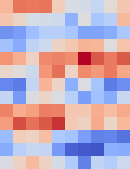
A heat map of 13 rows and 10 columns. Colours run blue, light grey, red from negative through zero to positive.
Ninth with the lowest average: bottom right. Grain: streaks across. Stripes: horizontal, repeating 3 times. Ninth with the highest average: centre.
